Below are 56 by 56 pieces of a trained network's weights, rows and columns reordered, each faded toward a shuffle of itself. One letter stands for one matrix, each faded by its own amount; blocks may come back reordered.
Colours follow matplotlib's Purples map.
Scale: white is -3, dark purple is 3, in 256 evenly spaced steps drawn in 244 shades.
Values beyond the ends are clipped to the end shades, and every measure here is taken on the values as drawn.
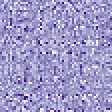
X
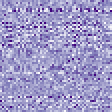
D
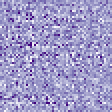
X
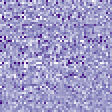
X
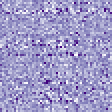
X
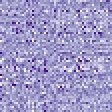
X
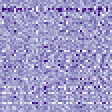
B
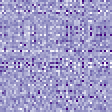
B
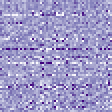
B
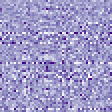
D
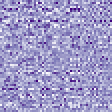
D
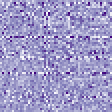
D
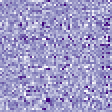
B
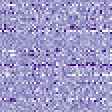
B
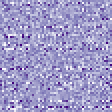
X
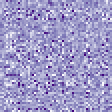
B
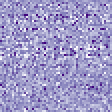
X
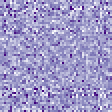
X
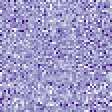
X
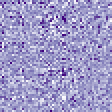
X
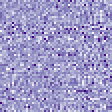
X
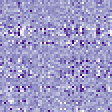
B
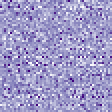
X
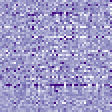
B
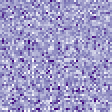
X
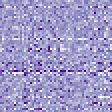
B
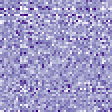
D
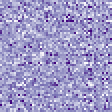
X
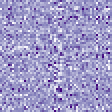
B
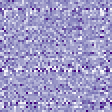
D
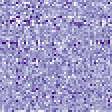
X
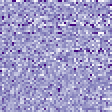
X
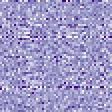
D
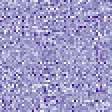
X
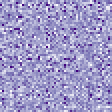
X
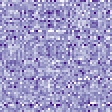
D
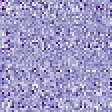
X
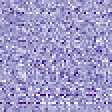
D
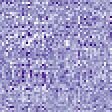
B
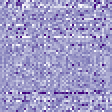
B
